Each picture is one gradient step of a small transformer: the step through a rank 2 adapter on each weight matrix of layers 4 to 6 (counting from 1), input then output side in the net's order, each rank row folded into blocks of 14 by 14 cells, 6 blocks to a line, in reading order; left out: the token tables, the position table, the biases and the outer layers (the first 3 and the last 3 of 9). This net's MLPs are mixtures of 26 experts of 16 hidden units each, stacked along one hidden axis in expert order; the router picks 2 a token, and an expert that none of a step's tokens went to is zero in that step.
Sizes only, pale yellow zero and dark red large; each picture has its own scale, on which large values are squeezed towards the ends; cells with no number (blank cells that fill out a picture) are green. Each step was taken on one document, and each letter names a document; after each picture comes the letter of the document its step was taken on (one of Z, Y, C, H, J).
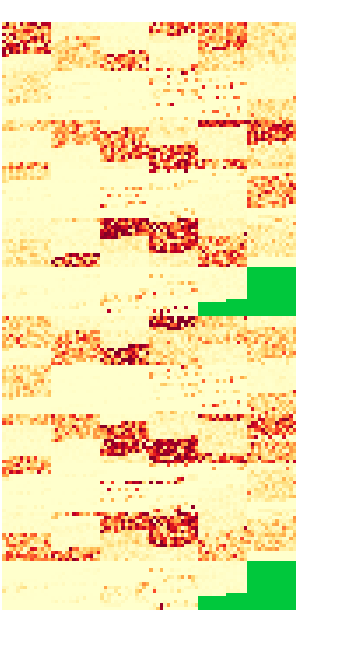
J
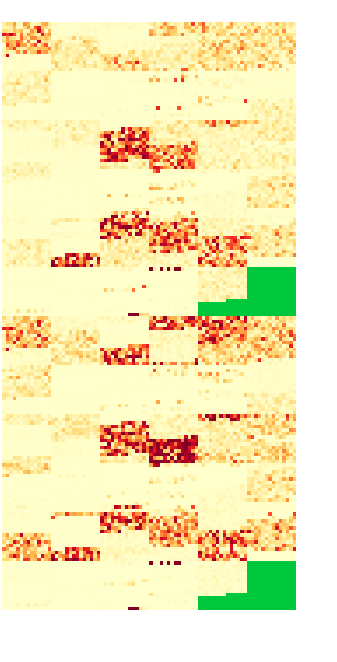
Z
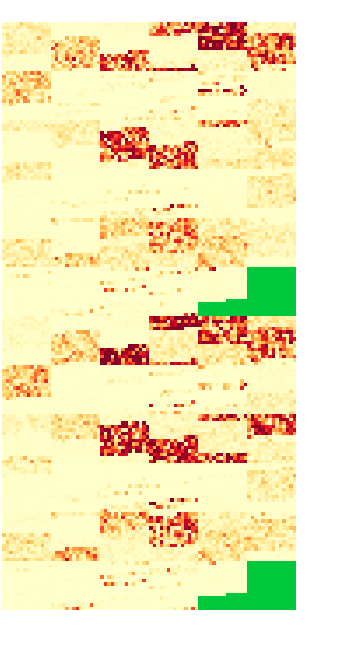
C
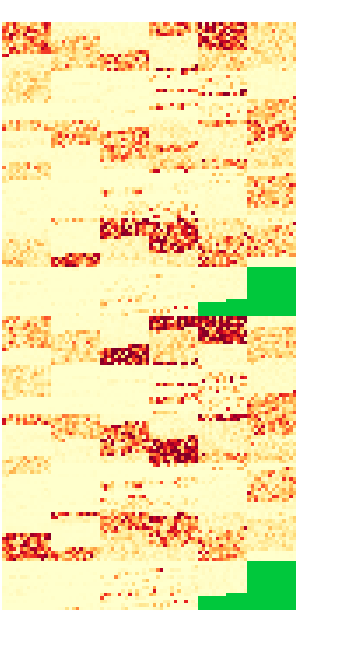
J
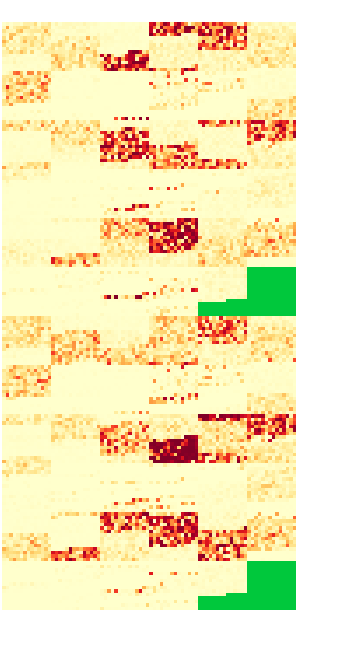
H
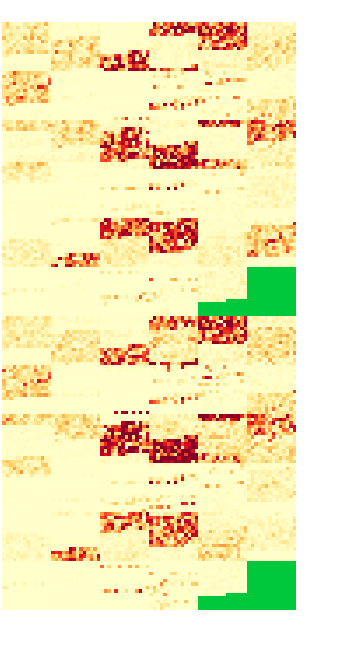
H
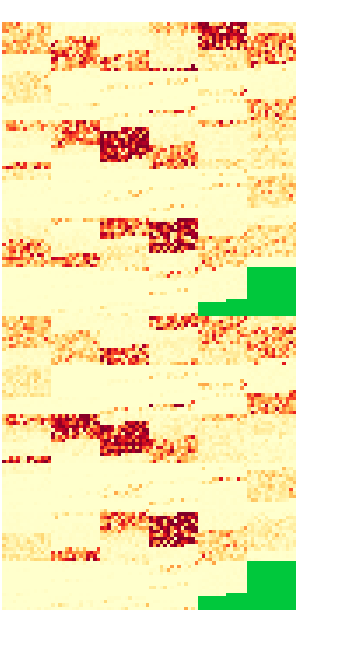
C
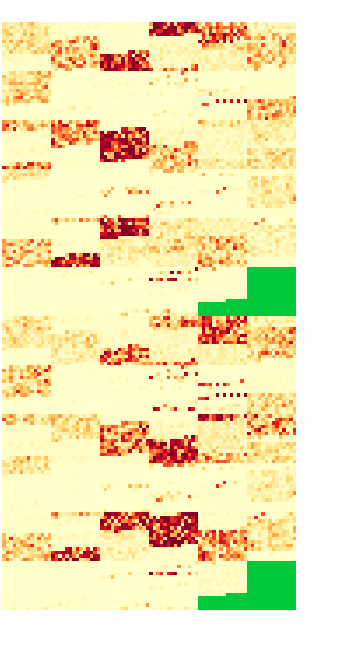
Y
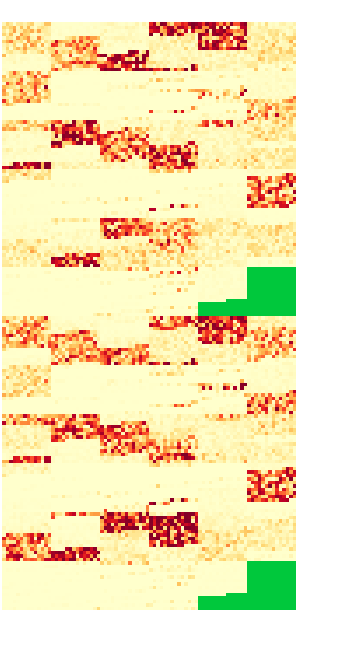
C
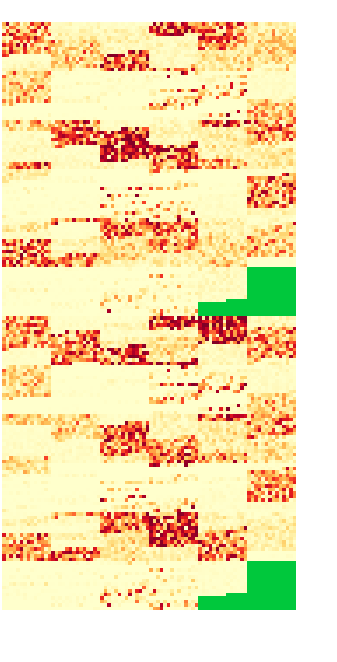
J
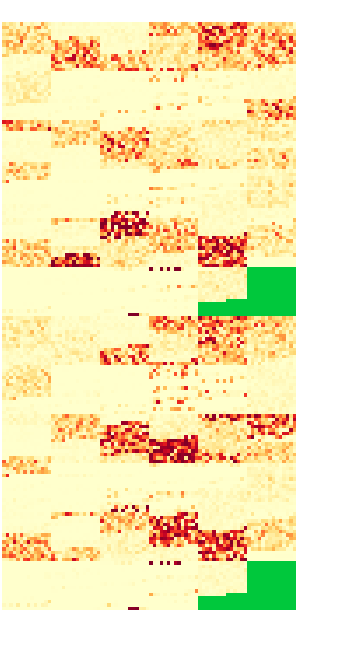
Z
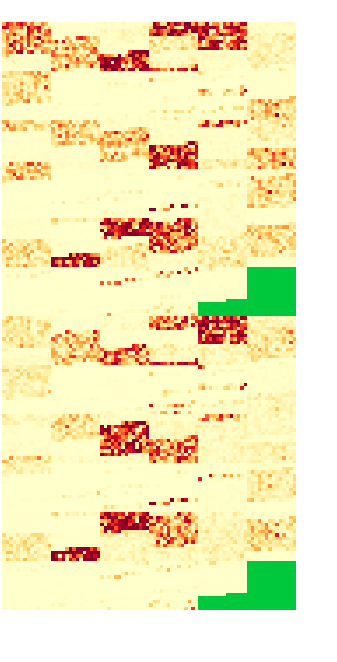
C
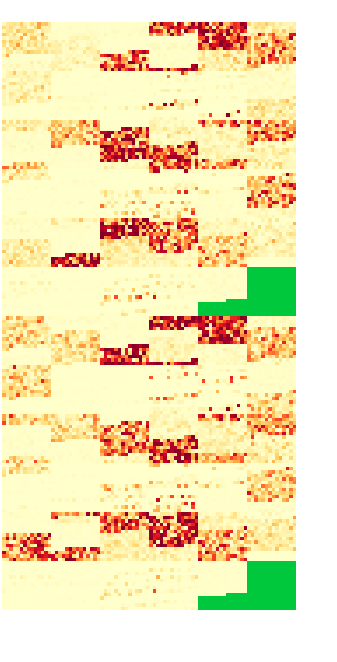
J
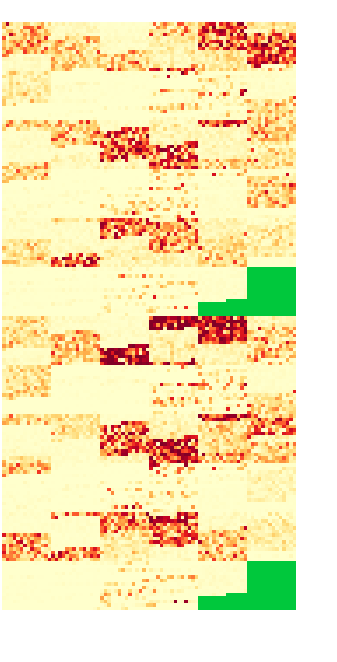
J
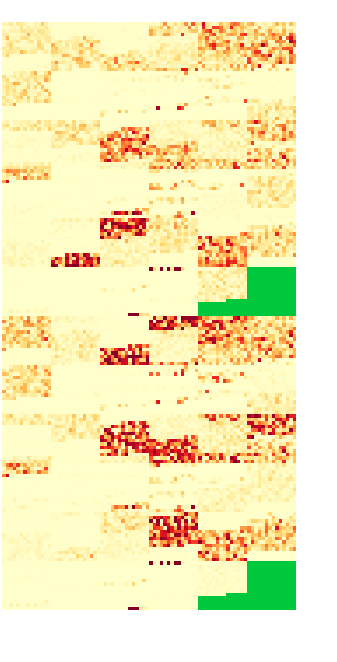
Z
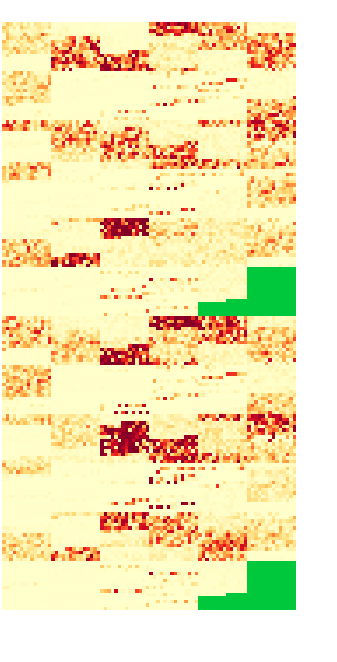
H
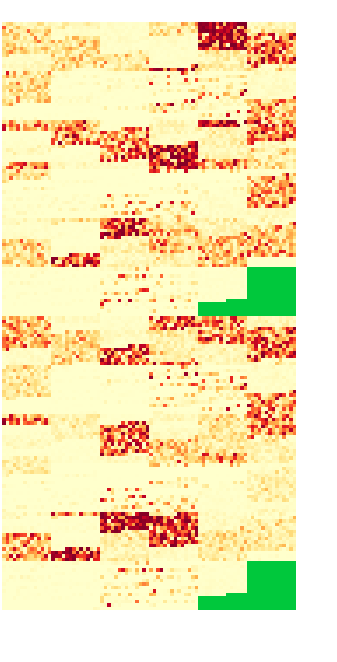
J
